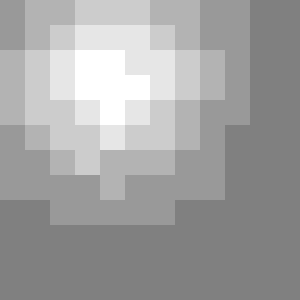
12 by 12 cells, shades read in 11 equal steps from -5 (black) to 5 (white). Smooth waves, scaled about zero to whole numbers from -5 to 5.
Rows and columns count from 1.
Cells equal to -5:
0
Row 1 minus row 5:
-1 -1 -1 -1 -2 -1 -1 0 0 0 0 0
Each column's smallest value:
0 0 0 0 0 0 0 0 0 0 0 0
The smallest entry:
0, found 62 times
